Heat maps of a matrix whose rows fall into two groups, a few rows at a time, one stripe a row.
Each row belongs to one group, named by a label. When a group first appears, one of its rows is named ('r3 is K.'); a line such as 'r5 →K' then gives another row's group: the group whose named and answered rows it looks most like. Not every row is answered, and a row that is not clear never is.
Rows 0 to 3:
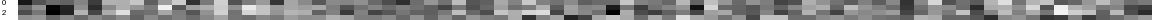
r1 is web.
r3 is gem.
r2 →web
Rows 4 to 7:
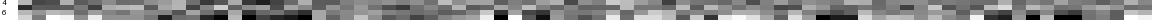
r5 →web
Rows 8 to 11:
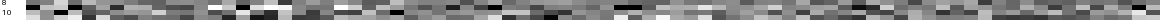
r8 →gem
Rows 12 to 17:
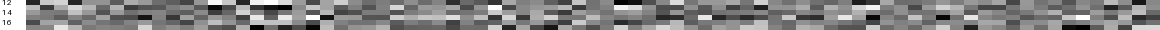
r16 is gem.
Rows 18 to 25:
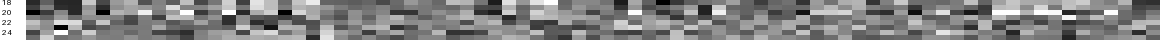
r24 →gem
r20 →web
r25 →gem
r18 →web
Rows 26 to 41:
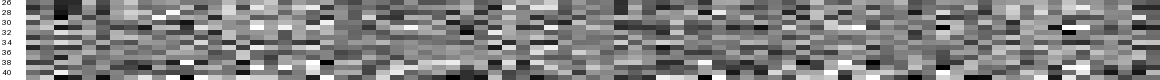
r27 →web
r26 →web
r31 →web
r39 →web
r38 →web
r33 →web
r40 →gem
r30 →gem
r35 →web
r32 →gem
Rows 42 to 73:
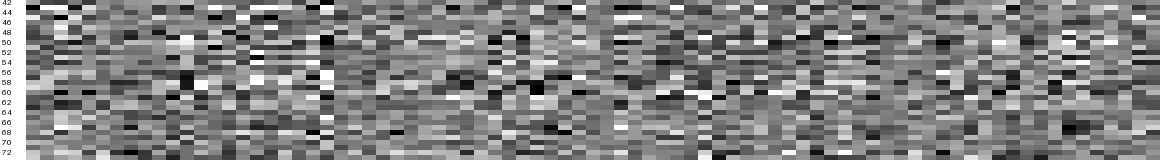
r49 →web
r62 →web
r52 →web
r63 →web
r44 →gem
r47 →gem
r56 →gem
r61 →web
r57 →gem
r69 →web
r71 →gem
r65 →gem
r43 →gem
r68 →gem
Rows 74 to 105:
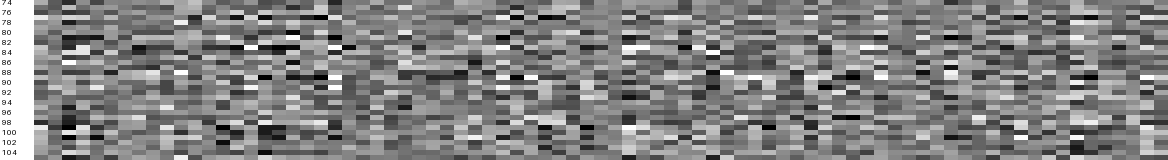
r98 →web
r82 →web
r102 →gem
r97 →web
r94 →gem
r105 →web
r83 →gem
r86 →gem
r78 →web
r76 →web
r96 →web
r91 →gem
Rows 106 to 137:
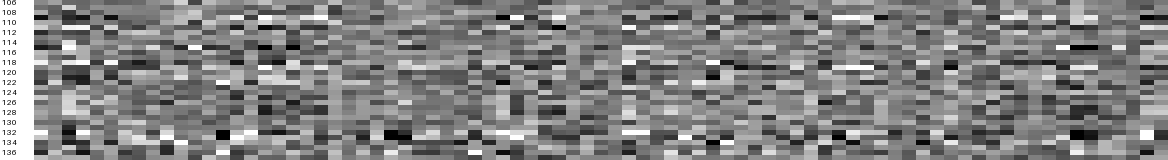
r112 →web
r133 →gem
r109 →web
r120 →web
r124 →gem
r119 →web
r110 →web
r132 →gem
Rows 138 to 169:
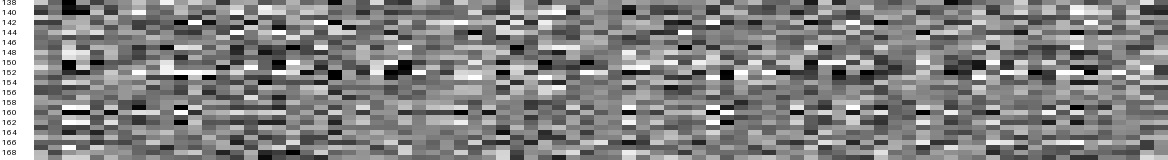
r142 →web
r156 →web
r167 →gem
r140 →web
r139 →web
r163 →web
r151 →gem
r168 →gem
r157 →gem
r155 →web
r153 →web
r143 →gem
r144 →gem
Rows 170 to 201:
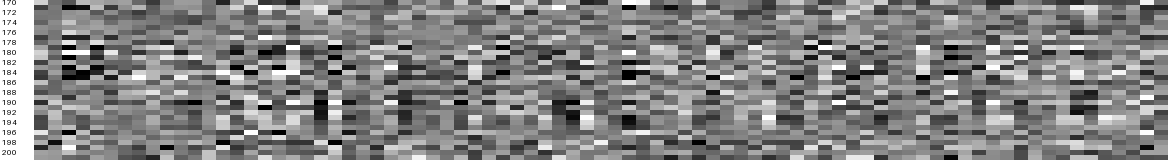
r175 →gem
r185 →web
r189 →gem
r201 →web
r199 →gem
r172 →web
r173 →gem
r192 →gem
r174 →gem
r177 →web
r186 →gem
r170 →gem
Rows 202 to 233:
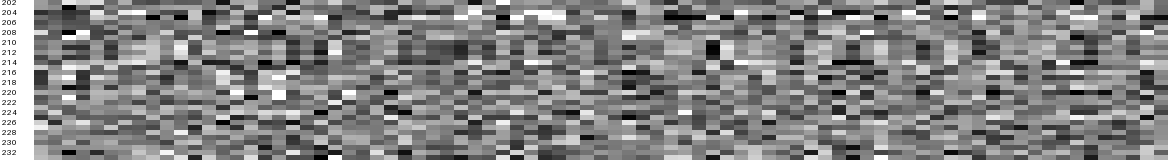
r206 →web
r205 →web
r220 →gem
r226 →gem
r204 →web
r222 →gem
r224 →gem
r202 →gem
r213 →web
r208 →gem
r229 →gem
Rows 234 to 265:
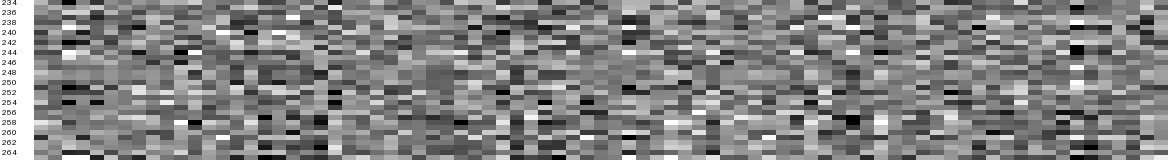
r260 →gem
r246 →web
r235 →gem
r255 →web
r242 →web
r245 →gem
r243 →gem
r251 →web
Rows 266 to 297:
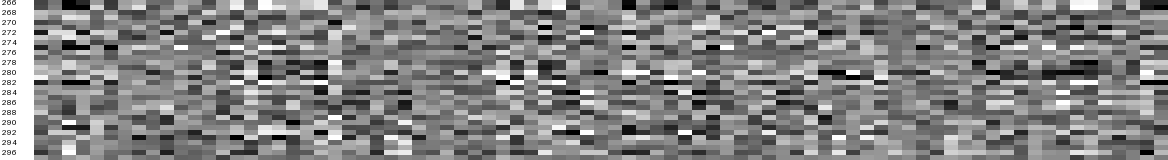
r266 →web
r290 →gem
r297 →gem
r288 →gem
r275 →web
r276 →gem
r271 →gem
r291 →web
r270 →web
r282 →web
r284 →gem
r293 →gem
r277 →web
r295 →gem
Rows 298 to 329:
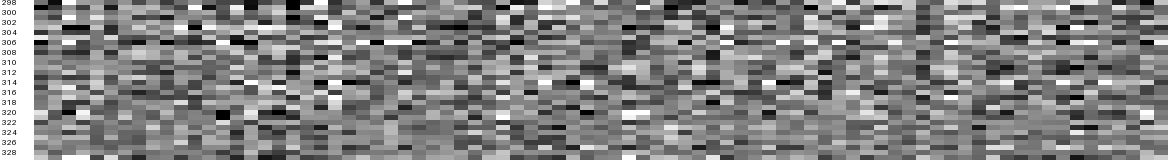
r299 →web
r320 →gem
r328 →gem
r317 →gem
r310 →gem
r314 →gem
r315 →gem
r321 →gem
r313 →web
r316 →web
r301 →gem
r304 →web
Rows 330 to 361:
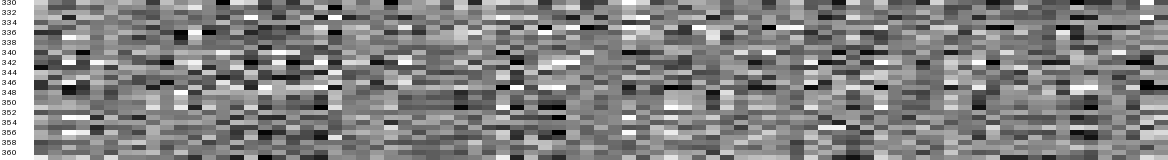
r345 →gem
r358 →web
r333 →gem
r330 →gem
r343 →web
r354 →gem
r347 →web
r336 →web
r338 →web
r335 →gem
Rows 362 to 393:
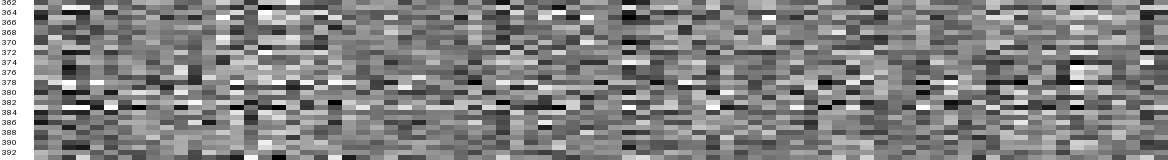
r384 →web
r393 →gem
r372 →web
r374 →gem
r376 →web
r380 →web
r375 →web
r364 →web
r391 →web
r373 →gem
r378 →gem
